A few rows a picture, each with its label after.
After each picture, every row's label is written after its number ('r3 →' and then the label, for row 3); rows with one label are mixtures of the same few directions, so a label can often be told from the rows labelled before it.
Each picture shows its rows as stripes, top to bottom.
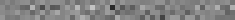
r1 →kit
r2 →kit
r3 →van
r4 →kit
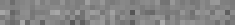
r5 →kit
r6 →kit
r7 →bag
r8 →kit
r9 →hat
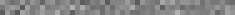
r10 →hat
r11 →hat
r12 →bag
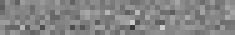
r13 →bag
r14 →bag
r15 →hat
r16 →van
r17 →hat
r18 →hat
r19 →van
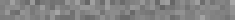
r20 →kit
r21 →hat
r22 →bag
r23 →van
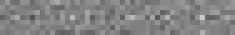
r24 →bag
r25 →van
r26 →kit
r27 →bag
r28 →kit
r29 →kit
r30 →van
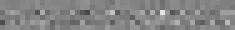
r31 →kit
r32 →kit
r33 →kit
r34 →hat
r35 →bag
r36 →hat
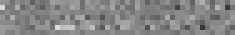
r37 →bag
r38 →bag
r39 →bag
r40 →kit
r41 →van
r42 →van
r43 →bag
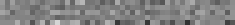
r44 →kit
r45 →van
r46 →bag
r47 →van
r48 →van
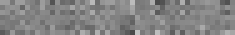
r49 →hat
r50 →hat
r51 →hat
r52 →hat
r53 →hat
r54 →van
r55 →hat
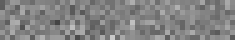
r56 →bag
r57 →bag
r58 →hat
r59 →kit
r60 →bag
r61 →hat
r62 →kit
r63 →kit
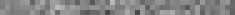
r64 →kit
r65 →van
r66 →hat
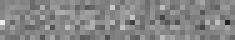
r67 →bag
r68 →kit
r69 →van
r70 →hat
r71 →bag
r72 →van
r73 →hat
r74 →hat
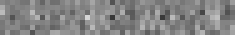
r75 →kit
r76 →bag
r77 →bag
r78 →kit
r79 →kit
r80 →kit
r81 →bag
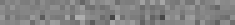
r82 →kit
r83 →kit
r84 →kit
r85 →kit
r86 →kit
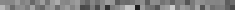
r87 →van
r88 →hat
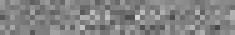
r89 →van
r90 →hat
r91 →kit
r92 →hat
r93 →kit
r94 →kit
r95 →bag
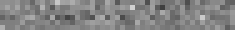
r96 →van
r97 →hat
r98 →kit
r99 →van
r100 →hat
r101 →bag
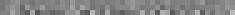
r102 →bag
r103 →hat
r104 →kit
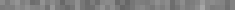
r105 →van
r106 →van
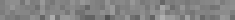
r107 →hat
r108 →kit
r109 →kit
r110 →hat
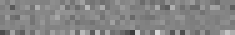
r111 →kit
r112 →kit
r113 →van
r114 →bag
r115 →kit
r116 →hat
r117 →hat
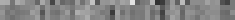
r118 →hat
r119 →kit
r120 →kit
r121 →kit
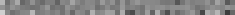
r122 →bag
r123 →van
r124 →bag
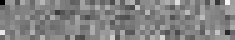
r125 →bag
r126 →hat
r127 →van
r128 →van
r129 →kit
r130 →kit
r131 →bag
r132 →kit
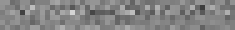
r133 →bag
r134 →bag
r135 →hat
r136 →van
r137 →van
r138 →van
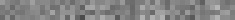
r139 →bag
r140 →kit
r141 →hat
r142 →kit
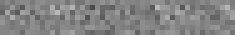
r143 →kit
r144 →hat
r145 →bag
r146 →kit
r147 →hat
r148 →kit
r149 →hat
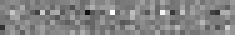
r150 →kit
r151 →hat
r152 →kit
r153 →bag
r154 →van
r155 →bag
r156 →hat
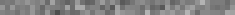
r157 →van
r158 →kit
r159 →van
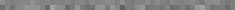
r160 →bag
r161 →van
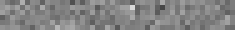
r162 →hat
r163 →hat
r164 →hat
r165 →bag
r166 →hat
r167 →van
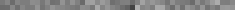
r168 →kit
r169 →hat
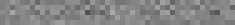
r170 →kit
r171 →kit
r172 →kit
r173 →van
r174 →van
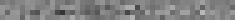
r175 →van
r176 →hat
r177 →van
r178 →hat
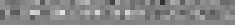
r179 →kit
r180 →bag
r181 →van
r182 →bag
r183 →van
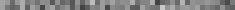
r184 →hat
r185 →hat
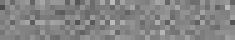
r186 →kit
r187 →bag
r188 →van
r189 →kit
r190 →kit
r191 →kit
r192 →kit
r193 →van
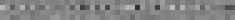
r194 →kit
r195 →hat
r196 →van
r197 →bag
